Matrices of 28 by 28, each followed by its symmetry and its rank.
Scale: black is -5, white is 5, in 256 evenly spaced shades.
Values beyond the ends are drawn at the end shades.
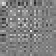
symmetric, rank three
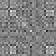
symmetric, rank three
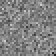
symmetric, full rank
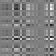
neither, rank one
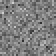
symmetric, full rank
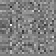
neither, rank five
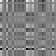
neither, rank one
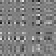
antisymmetric, rank two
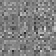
neither, rank five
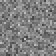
neither, full rank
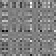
antisymmetric, rank two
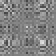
symmetric, rank three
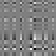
neither, rank one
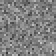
neither, full rank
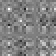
symmetric, rank three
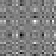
antisymmetric, rank two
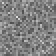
symmetric, full rank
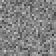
neither, full rank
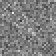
symmetric, full rank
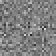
neither, rank five
